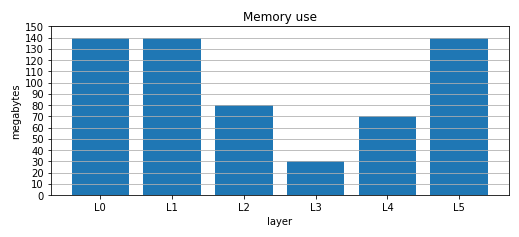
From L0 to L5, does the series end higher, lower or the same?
the same
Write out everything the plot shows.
Title: Memory use
x-axis: layer, ticks L0 L1 L2 L3 L4 L5
y-axis: megabytes, ticks 0 10 20 30 40 50 60 70 80 90 100 110 120 130 140 150
Values:
140 140 80 30 70 140
